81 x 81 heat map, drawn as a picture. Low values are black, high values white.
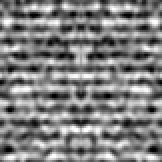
The ninth with the lowest average is the top middle. It is mirror symmetric from left to right. Overall the values sit about 50% of the way up the scale. No seam splits the table. Stripes running across repeat 12 times from top to bottom. No overall slope runs across the table.
